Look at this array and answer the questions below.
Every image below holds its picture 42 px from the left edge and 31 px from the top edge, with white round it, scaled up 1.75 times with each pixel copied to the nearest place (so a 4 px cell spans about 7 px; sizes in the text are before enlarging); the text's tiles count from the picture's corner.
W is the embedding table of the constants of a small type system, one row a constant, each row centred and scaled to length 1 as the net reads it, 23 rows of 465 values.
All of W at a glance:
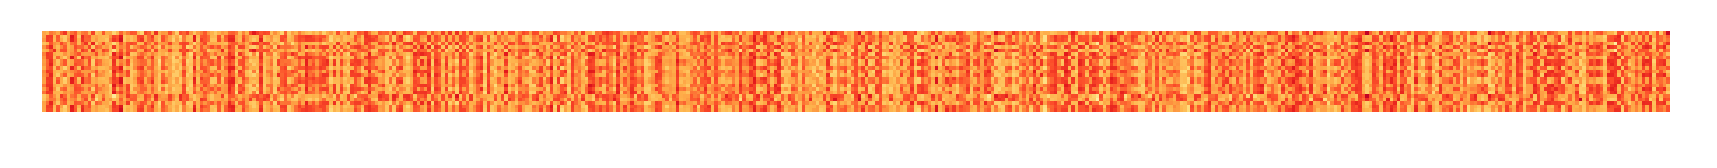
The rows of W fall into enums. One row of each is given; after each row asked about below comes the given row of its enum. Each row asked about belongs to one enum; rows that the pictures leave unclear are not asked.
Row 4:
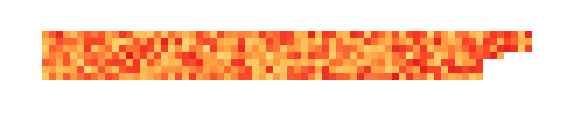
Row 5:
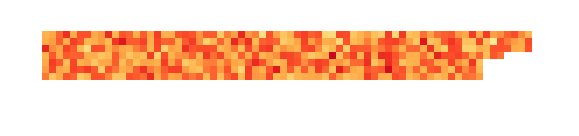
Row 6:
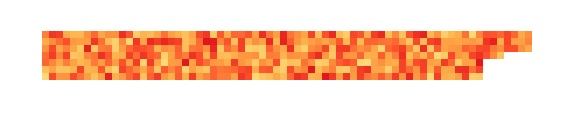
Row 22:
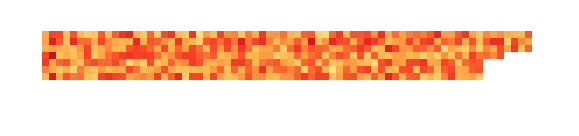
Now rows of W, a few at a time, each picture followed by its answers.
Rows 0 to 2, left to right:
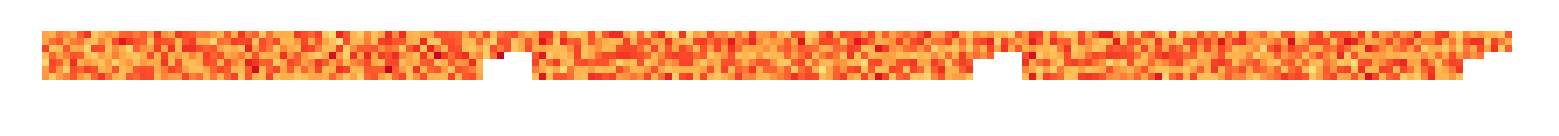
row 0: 5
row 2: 22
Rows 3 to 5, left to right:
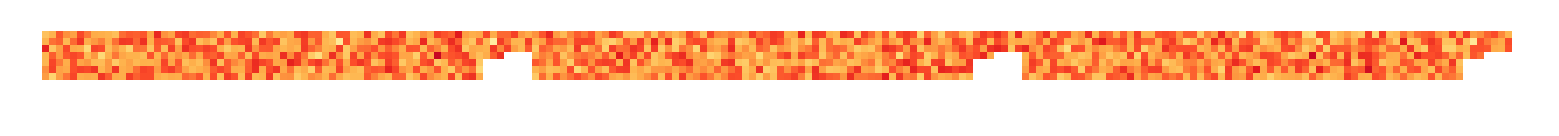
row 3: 5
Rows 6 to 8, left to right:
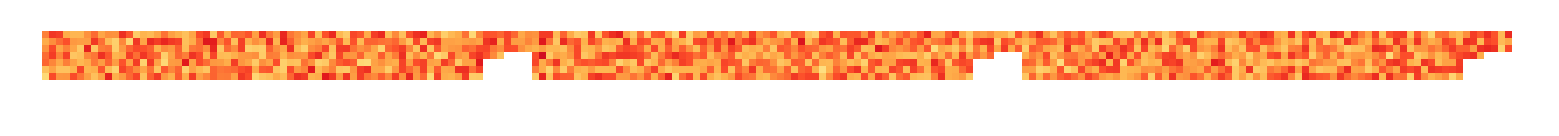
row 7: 22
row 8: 4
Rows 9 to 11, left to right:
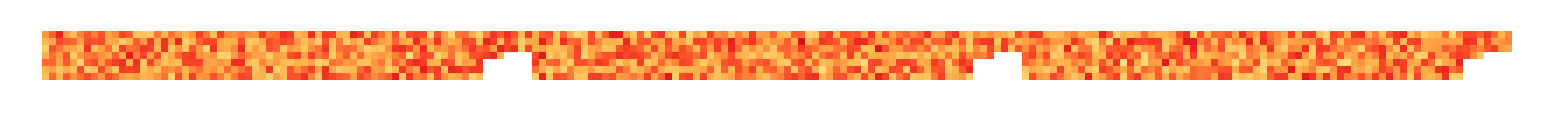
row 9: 4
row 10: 22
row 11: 6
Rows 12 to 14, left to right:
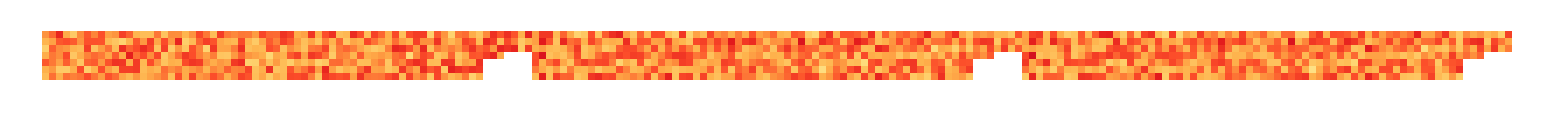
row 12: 4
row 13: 22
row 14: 22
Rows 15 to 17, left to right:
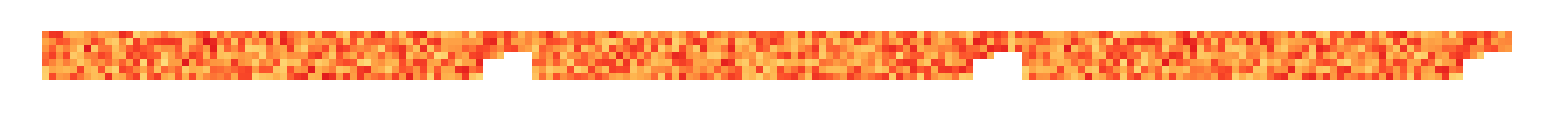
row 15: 6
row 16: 4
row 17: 6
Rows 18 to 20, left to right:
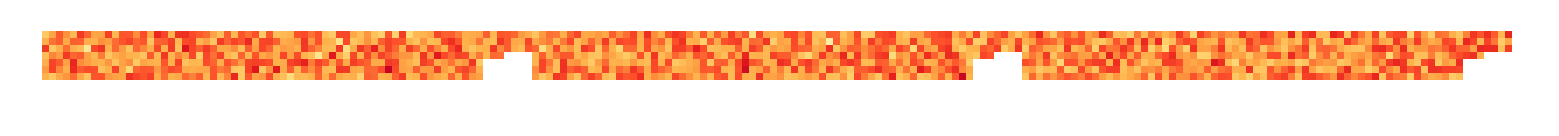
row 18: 5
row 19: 5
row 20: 4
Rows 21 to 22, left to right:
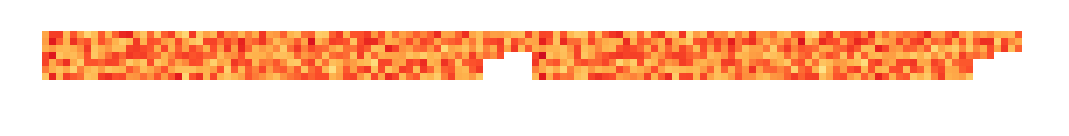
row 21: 22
